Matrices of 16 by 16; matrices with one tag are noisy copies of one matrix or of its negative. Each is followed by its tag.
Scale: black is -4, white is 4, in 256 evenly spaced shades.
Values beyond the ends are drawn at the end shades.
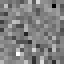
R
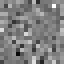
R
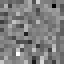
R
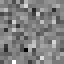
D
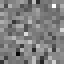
R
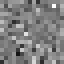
R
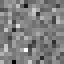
D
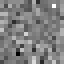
R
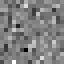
D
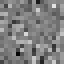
R
